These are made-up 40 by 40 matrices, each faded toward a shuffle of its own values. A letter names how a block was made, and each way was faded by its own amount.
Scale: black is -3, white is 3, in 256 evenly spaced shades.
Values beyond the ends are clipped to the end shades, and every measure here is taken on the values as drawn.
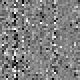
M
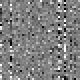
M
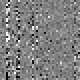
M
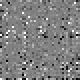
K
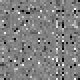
K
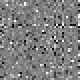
K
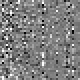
M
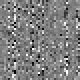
M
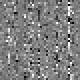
M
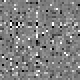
K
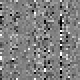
M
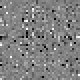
K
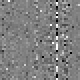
M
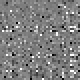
K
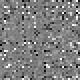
K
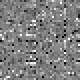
K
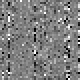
M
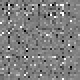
K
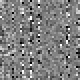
M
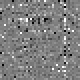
K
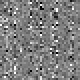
M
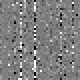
M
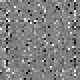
K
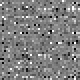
K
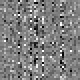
M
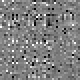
K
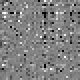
K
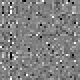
K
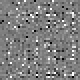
K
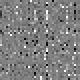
K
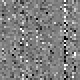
M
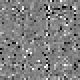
K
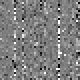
M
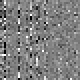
M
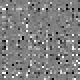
K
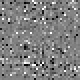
K
